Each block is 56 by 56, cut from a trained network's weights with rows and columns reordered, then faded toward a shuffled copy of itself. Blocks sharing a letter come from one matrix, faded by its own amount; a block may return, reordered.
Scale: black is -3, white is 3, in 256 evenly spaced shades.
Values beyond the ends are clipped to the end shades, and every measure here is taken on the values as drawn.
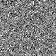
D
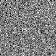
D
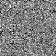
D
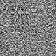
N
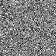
D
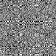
N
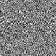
N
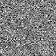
D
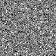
D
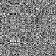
N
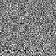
N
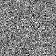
D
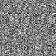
N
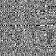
N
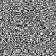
N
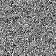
D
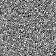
D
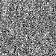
D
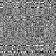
N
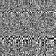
N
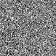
D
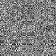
N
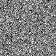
D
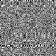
N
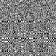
N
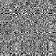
N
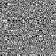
N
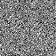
D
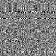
N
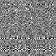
N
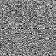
N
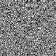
D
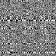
N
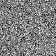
D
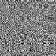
N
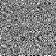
N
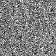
D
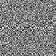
N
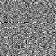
N
